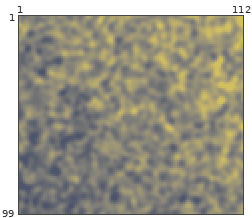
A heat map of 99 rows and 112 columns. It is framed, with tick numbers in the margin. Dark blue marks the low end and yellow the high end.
No row or column stands out. The texture is blotchy. Values rise toward the top right. The ninth with the lowest average is the bottom left. The histogram is bell-shaped.
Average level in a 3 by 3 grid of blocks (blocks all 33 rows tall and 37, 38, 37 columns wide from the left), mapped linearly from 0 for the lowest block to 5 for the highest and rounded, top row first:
3 4 5 / 1 3 4 / 0 2 3
